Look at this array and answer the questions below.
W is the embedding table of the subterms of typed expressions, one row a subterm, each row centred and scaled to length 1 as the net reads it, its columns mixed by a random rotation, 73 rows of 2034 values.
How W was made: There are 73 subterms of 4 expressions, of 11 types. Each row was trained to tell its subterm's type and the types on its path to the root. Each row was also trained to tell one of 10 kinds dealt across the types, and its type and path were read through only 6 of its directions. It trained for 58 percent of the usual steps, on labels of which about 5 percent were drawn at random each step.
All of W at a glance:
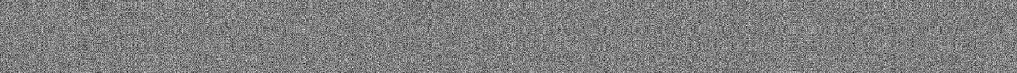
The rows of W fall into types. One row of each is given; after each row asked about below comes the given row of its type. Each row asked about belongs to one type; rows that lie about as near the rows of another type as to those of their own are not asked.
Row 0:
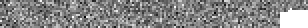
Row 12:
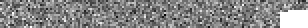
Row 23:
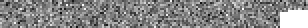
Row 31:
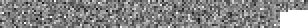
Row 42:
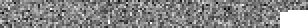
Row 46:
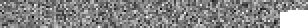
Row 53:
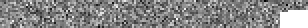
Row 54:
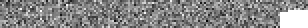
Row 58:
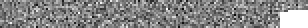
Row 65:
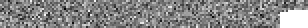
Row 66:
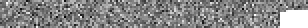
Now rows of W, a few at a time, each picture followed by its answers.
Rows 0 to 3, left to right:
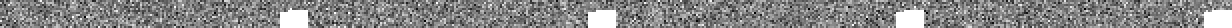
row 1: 0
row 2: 65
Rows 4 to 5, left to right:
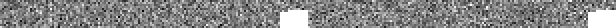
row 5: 42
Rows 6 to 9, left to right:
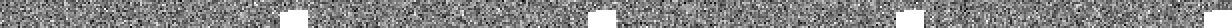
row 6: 23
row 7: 46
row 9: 12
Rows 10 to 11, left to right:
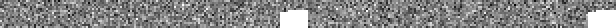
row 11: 65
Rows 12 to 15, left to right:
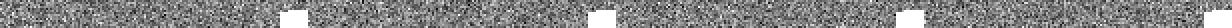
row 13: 0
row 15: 42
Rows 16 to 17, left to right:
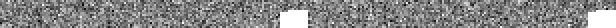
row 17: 31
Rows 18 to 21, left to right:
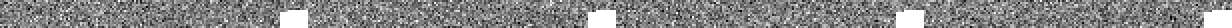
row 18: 53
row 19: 58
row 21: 58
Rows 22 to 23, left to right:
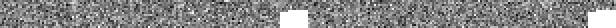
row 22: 0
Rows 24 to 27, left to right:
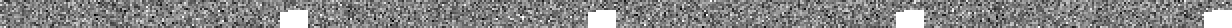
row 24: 46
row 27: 65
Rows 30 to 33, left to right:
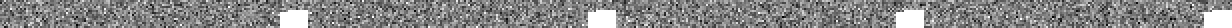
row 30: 54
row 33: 58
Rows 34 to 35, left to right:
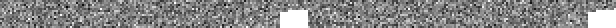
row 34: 0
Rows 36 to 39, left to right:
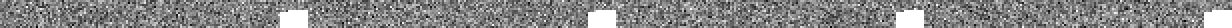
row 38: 42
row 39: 46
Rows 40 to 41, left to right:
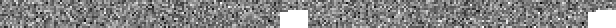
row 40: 54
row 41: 0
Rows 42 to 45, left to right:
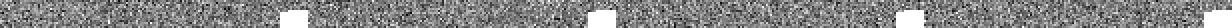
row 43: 65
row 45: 42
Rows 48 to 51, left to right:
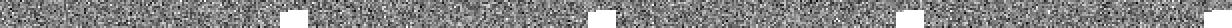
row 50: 66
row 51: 54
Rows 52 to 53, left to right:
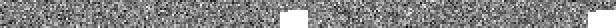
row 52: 46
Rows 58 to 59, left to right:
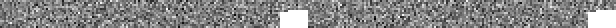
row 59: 58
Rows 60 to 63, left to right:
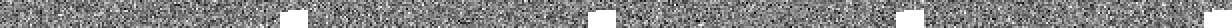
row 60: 53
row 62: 65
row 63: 46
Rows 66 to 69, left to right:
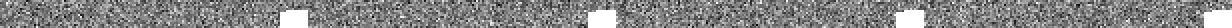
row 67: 66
